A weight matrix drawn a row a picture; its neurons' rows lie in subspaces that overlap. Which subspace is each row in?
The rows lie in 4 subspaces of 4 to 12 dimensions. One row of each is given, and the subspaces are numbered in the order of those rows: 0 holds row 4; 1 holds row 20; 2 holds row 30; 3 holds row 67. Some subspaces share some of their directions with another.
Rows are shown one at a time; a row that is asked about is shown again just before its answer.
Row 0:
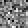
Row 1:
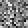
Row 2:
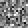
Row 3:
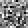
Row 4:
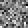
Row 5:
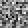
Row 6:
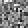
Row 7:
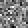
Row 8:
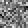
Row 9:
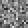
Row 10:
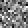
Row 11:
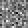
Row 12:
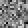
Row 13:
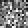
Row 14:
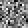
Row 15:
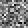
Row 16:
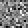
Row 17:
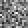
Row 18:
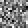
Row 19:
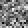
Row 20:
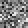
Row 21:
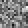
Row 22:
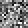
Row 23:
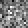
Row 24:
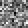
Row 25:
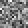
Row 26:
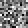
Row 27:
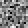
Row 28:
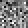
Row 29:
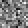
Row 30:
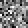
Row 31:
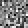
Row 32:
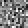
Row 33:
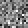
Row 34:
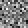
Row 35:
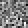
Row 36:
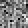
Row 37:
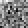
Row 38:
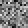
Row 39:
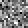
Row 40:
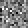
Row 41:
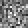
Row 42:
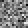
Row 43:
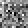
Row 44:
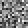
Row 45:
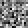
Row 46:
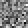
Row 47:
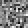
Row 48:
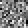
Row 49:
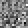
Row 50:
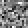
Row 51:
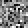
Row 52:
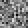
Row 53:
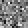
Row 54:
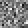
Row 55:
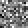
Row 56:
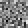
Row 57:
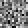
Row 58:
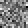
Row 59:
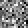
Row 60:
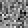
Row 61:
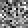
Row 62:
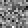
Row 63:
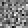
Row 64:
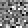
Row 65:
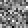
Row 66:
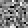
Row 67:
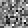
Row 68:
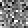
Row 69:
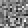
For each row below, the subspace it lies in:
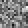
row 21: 1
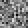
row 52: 1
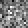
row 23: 2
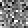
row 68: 1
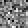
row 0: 2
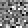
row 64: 3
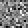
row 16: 3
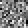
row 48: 0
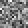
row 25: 1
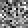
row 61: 1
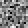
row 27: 2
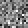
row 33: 1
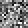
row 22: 3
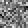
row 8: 1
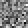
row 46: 3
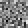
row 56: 0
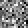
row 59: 1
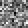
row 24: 1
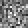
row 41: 2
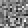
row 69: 2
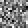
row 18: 0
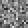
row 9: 1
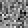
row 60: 3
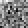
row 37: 2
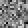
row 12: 1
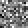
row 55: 1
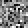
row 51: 3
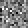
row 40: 0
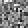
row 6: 2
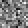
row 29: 1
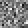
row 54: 1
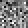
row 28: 1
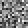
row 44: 1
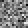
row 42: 1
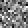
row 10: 0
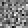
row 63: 2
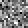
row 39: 1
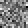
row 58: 0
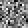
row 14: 1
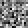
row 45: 0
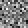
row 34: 1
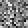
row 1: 1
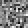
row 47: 2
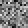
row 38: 1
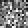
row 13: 2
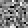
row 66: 3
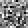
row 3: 2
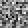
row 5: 1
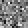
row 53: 1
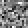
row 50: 0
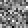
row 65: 0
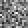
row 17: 1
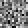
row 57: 2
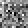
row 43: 2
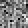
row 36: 1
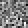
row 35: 0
